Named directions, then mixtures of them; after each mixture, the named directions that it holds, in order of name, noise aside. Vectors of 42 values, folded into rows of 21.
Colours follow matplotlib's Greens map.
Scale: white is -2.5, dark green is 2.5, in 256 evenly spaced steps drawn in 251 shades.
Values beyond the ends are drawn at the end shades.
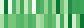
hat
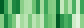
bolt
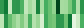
bolt, hat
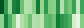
bolt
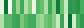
hat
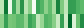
hat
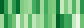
bolt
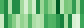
bolt, hat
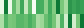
hat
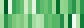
bolt, hat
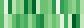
bolt, hat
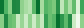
bolt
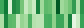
bolt, hat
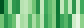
bolt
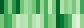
bolt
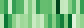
bolt, hat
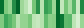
bolt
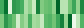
bolt, hat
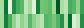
bolt, hat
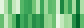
bolt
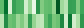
bolt, hat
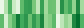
bolt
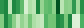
bolt, hat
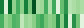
hat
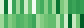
hat
